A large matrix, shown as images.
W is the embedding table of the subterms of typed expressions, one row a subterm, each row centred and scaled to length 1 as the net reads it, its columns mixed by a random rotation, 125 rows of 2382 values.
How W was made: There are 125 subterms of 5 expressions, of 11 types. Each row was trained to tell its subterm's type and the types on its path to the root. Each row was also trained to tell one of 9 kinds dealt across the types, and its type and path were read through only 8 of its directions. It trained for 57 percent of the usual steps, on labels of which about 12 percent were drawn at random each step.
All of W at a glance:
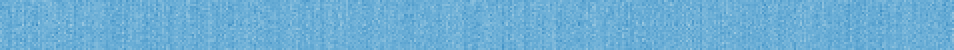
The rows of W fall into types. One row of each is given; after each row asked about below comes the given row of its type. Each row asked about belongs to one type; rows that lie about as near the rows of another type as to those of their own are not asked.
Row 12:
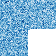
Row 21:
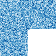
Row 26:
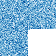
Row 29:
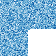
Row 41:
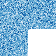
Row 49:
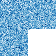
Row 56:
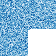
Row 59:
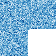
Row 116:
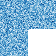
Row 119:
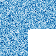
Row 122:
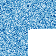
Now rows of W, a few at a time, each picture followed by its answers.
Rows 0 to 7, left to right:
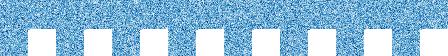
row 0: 116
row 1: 56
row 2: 41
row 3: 59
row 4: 12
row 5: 116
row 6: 59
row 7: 26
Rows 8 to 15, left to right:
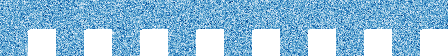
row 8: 41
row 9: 56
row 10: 59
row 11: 21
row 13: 26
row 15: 29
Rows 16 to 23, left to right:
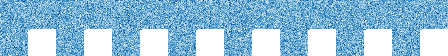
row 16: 49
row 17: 56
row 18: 116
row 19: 29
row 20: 116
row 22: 56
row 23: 56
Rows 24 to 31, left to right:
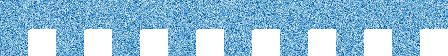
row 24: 56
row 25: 49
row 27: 49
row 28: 21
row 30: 21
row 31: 49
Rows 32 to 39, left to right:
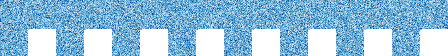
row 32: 26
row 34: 12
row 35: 122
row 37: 56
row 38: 49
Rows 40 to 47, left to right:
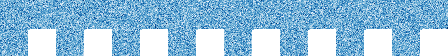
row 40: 26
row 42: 116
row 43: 122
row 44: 21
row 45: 41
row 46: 116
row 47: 29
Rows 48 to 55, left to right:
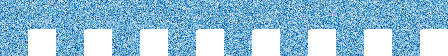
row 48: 26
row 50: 41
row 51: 29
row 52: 59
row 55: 29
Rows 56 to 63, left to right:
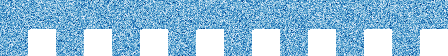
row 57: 21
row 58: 119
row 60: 29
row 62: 29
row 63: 59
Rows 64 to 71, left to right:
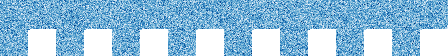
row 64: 29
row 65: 116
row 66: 21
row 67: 41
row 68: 26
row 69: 122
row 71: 26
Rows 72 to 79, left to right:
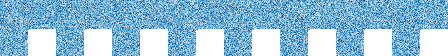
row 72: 59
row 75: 41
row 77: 29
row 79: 21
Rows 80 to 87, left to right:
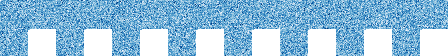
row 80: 119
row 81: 119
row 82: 122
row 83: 12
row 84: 26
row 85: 21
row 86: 26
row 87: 116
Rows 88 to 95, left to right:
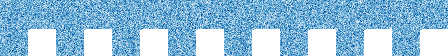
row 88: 49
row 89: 56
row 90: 49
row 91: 56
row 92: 122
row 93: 41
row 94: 41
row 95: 59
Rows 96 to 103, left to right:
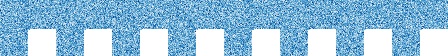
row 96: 21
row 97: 29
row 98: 116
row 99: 119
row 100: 12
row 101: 21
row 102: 59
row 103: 49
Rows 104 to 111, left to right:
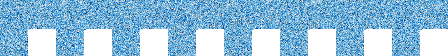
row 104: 49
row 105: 41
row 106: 49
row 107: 29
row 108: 59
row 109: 26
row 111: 49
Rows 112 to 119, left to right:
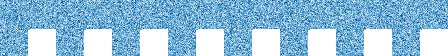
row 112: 116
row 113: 12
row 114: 12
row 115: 56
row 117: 122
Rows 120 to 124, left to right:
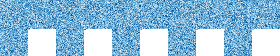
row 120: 21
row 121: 56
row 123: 56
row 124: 49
